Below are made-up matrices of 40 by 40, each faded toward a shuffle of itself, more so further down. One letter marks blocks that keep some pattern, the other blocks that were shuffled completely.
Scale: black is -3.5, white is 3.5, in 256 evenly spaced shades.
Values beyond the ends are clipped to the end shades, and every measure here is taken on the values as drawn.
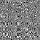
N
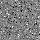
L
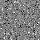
L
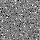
L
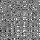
N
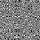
N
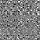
N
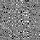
N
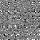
N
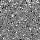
L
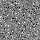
L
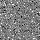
L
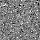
L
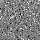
L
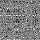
N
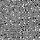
N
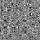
N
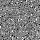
L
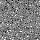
L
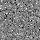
L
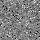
L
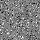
L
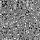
N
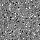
L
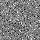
L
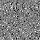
N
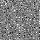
N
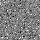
L
